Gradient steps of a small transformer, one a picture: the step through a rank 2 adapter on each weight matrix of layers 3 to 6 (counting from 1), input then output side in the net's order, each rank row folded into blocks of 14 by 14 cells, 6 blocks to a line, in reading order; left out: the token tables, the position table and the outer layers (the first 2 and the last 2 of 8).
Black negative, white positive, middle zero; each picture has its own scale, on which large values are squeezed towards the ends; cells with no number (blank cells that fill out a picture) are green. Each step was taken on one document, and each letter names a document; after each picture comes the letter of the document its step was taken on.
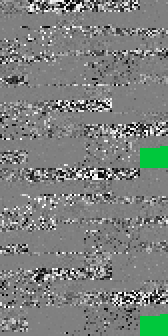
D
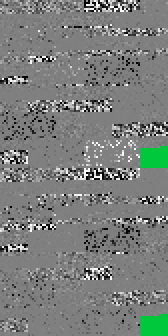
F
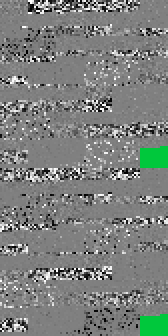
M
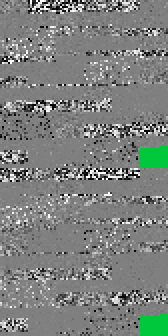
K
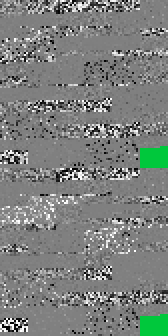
K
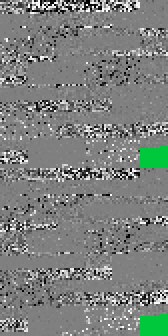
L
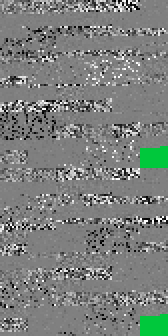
F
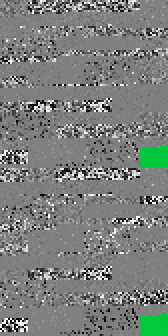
K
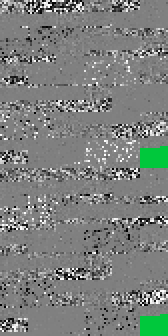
D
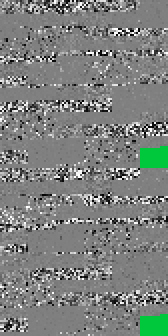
D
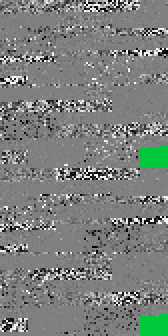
D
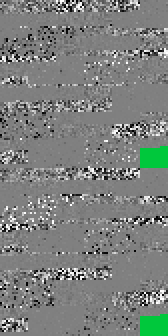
D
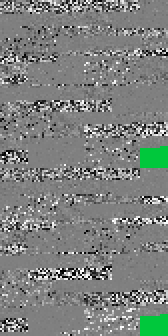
L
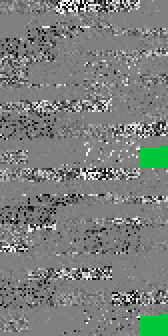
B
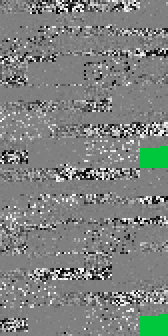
L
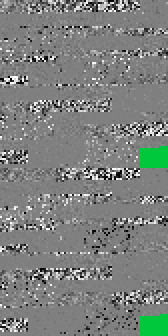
D
